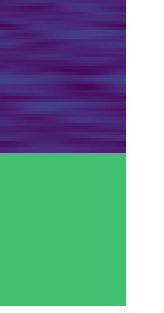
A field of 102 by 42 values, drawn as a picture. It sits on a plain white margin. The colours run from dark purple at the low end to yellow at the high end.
The table splits into 2 rows of 1 panel. Panel 1,1: very low, streaked across, faint in contrast. Panel 2,1: high, flat.
